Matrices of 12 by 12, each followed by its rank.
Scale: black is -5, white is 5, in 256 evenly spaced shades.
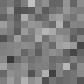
full rank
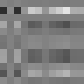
one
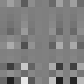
one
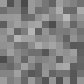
full rank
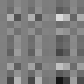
one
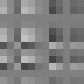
one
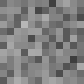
full rank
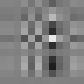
one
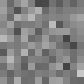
full rank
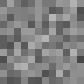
full rank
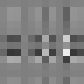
one
